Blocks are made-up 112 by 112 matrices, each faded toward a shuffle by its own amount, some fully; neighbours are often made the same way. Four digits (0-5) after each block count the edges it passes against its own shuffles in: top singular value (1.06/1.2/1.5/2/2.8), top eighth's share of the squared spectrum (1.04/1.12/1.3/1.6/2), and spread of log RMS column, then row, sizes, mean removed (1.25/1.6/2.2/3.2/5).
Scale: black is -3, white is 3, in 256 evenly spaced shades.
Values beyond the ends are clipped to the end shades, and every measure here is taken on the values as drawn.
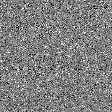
1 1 0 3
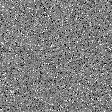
0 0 0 0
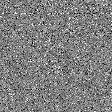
1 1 0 2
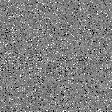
3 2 1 2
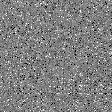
3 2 1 1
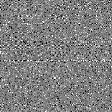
4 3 2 2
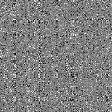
4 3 2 2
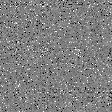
3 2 0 1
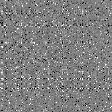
4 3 2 2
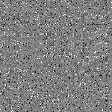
3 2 1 1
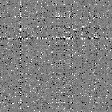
4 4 2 2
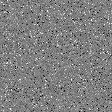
2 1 0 1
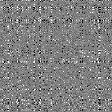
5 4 3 3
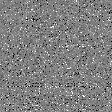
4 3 1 2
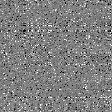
4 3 2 2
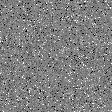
1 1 0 0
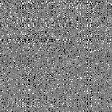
4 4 3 3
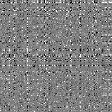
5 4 3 3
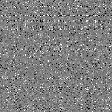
4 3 2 2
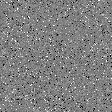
2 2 0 0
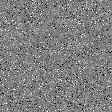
1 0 0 0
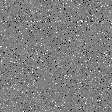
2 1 0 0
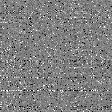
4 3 1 2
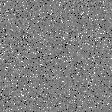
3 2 0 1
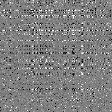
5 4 3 3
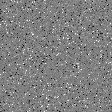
0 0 0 0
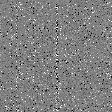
2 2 2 1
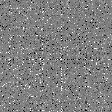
2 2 2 2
